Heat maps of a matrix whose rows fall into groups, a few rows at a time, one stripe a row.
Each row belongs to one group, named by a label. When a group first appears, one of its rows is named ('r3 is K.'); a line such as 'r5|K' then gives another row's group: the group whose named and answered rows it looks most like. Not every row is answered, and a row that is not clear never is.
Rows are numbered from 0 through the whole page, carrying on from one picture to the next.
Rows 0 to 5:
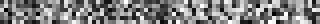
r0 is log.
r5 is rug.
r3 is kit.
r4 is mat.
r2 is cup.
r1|log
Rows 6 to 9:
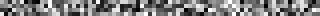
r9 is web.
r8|cup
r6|rug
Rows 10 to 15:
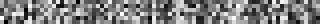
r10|web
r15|web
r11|cup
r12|kit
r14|web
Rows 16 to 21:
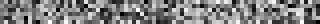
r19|mat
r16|log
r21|kit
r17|web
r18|kit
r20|cup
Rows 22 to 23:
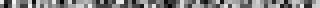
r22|cup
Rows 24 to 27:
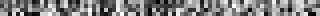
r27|rug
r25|mat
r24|mat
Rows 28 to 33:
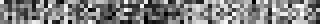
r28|web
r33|mat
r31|mat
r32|log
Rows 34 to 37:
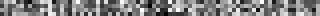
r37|mat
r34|rug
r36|rug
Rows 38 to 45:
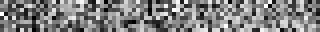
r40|kit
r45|log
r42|rug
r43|mat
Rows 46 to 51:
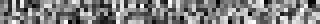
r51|mat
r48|web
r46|rug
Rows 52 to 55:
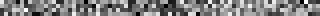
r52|web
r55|rug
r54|mat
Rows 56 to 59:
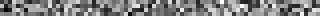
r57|web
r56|rug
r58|cup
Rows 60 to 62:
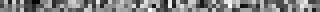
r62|log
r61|rug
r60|rug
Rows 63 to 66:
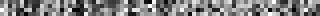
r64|log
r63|log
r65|web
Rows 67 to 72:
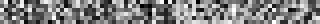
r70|kit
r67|rug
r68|kit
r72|log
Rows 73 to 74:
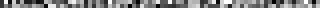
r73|rug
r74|mat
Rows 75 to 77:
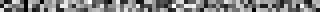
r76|kit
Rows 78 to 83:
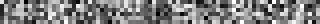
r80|kit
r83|log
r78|web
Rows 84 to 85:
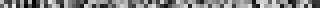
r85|log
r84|web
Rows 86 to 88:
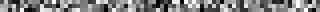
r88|rug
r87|mat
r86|kit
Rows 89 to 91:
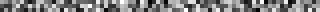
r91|log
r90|cup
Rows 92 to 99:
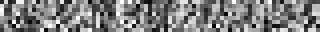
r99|mat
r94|cup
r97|rug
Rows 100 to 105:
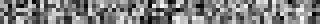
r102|mat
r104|kit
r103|web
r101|web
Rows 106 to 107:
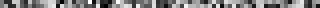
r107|kit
